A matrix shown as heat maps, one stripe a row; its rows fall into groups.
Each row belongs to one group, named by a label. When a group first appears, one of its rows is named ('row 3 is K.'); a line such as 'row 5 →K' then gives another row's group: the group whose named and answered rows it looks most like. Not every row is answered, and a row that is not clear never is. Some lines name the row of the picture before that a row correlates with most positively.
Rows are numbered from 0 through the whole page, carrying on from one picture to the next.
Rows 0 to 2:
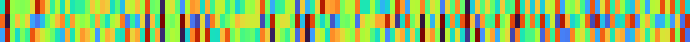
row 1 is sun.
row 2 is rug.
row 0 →rug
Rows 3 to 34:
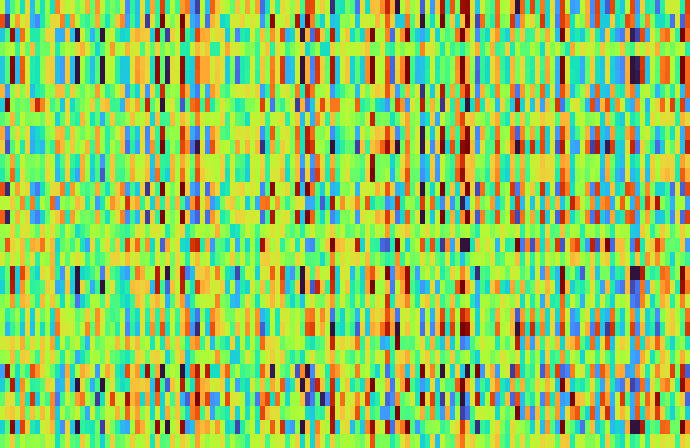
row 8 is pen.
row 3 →sun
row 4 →sun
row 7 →pen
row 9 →sun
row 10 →rug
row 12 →sun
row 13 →sun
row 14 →pen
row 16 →sun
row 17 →rug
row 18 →sun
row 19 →pen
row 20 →rug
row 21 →rug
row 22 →pen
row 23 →pen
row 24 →pen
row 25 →sun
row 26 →sun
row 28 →pen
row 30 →pen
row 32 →rug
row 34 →pen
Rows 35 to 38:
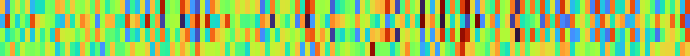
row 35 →sun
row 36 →rug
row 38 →pen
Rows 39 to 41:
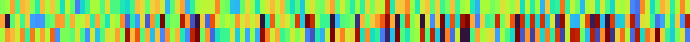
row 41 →rug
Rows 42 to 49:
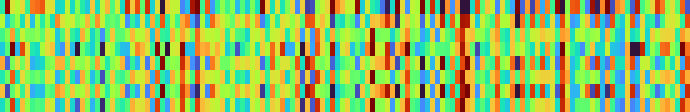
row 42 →rug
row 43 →sun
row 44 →pen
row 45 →pen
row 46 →sun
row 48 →sun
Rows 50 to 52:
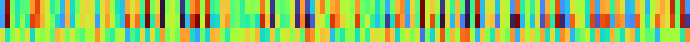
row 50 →rug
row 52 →sun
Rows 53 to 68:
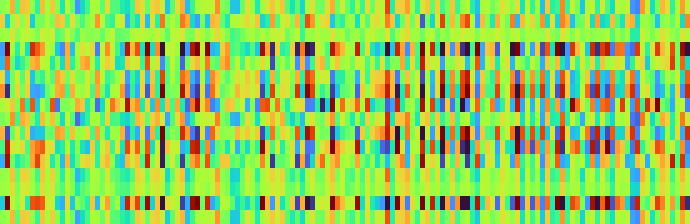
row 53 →pen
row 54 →sun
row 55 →pen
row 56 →rug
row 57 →rug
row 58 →sun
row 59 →sun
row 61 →pen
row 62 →sun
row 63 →rug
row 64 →rug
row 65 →pen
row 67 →rug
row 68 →pen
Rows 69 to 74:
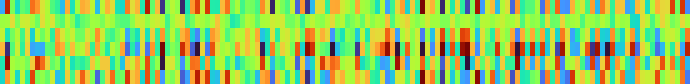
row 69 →rug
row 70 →pen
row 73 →rug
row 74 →rug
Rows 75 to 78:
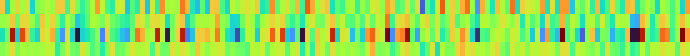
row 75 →sun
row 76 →pen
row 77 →pen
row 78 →pen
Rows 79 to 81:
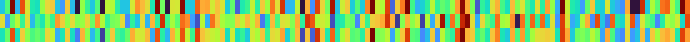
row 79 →pen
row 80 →sun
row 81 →pen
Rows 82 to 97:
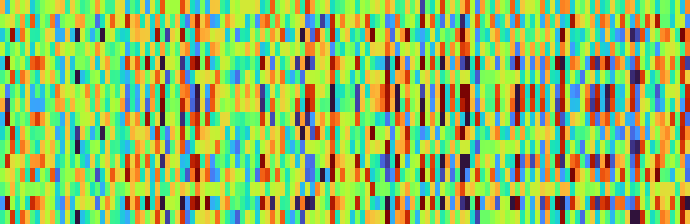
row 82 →sun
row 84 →pen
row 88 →sun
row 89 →sun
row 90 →rug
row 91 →pen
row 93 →rug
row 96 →rug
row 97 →pen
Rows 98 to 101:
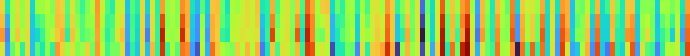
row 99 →sun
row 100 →sun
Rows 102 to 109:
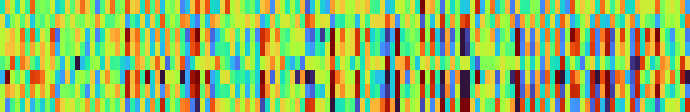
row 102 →rug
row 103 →sun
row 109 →sun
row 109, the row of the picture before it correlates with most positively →101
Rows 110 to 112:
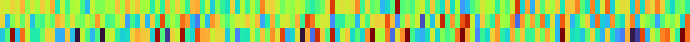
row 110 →rug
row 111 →sun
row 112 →pen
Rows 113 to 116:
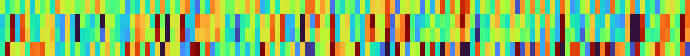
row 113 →sun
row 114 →pen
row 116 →rug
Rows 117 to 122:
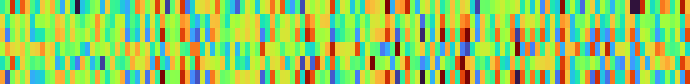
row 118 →sun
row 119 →sun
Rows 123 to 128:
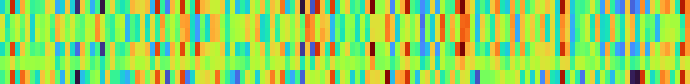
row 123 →pen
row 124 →sun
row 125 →sun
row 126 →pen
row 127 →pen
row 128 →pen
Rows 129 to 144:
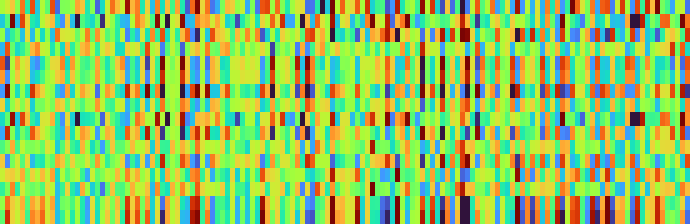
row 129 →rug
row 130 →pen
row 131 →sun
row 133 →sun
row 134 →sun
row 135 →rug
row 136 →sun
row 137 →pen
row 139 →pen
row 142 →pen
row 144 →rug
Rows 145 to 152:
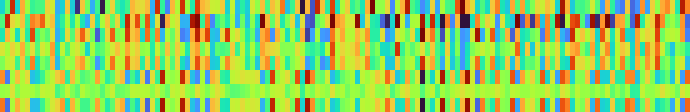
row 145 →pen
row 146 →rug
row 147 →rug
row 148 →rug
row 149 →rug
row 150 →sun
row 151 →pen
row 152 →sun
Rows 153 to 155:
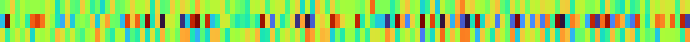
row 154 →rug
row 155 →sun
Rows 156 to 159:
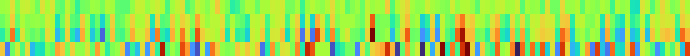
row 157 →pen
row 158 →pen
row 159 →sun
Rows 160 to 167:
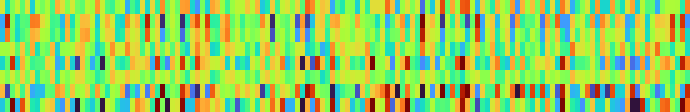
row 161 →rug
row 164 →pen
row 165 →rug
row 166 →sun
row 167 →pen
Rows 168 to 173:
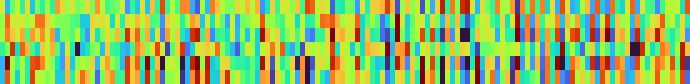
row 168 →sun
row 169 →rug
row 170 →rug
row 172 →rug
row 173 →rug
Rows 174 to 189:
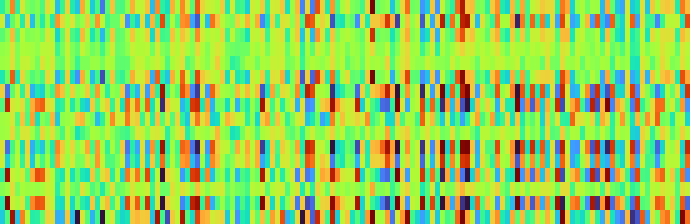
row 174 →pen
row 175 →sun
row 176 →pen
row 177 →pen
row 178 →pen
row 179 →pen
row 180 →sun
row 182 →rug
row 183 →pen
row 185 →sun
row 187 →pen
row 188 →rug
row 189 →pen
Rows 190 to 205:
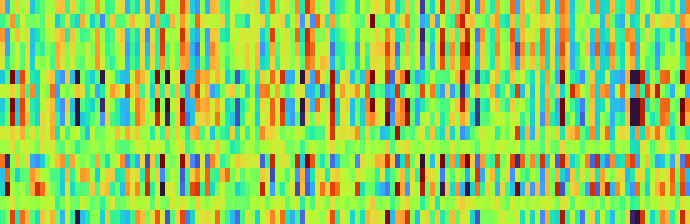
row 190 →sun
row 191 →pen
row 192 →sun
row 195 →pen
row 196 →rug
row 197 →pen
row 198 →pen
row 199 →rug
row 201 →sun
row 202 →rug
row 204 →pen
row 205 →pen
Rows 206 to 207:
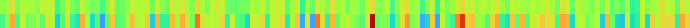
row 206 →pen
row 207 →pen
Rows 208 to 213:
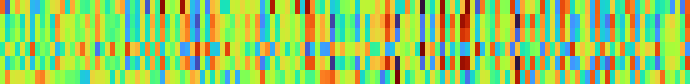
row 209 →sun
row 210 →sun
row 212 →sun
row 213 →rug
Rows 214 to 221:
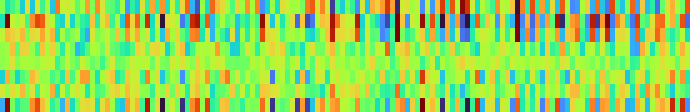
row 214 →sun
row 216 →rug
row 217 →pen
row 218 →pen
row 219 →rug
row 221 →rug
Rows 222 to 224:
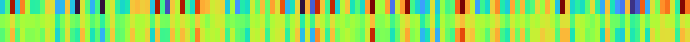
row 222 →pen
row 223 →pen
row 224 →pen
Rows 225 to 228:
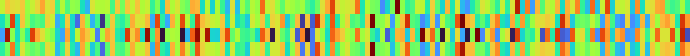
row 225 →rug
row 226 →pen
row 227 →rug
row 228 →pen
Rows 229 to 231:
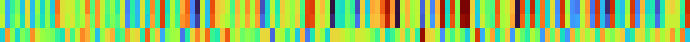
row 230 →sun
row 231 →rug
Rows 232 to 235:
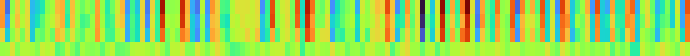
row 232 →sun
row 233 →sun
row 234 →sun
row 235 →pen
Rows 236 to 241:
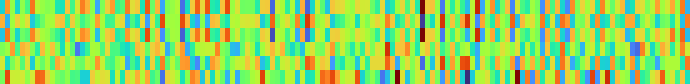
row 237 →sun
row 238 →rug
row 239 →pen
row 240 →sun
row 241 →rug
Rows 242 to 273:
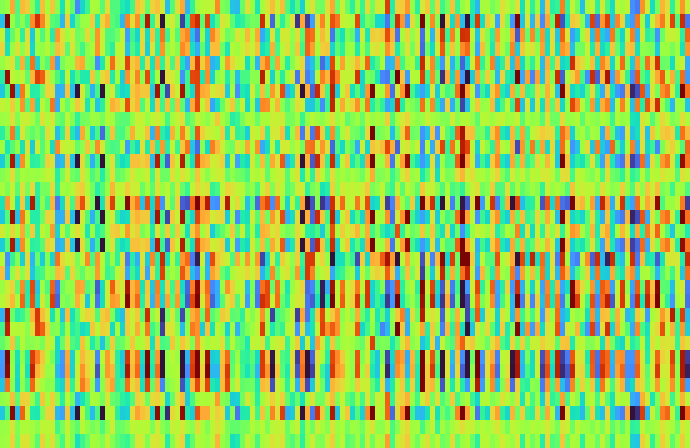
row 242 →pen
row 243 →rug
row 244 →sun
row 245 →sun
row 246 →rug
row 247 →rug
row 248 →pen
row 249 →rug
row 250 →pen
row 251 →pen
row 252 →sun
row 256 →rug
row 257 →pen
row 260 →sun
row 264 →rug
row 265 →rug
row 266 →pen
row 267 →rug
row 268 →rug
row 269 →rug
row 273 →pen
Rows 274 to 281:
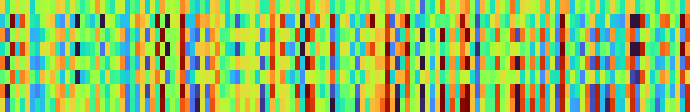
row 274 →sun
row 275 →pen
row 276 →sun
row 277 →pen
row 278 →sun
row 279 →pen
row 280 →sun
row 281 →sun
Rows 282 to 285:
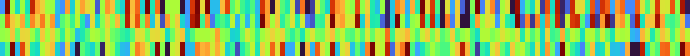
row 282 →rug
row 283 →rug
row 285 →pen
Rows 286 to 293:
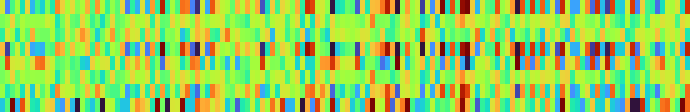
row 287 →pen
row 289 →sun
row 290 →rug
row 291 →pen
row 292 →sun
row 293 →pen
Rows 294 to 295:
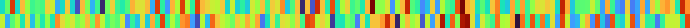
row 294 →pen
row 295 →sun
